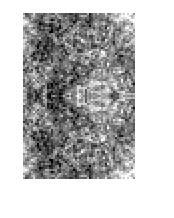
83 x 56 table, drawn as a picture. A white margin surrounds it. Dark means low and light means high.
Mirror symmetry: top to bottom. Grain: blotchy. Stripes: none. Average level on the scale: 50%. Odd rows or columns: none. Histogram: bell-shaped.
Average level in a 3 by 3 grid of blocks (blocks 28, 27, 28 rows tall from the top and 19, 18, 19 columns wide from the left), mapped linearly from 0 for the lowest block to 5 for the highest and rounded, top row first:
0 1 4 / 0 2 5 / 0 1 4
